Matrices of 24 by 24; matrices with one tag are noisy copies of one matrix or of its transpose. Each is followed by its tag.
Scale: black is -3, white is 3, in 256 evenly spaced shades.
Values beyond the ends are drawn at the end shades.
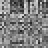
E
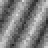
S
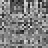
E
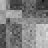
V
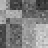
V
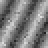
S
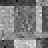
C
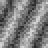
S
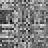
E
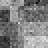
V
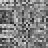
E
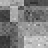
V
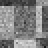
C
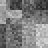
V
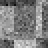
C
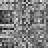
E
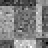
C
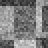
C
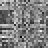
E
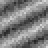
S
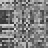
E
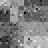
V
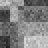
V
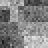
V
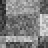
C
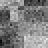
V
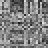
E
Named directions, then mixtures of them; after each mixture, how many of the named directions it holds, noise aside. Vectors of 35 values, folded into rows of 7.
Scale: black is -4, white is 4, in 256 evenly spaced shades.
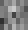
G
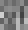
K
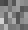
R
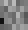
two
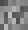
two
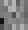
two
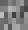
three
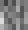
three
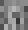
three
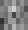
one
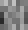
three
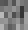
two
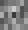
three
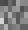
one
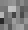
two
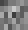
three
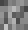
two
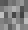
three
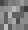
two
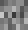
three
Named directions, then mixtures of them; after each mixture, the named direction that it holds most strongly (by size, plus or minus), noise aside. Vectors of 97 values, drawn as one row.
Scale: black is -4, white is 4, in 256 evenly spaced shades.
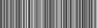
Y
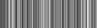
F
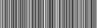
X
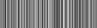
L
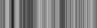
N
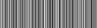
X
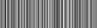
L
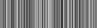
L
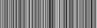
X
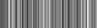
F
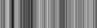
N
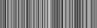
L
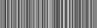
L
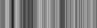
N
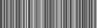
Y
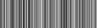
Y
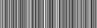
X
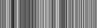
N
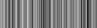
F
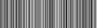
Y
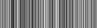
X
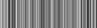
F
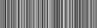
L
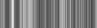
N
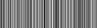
X
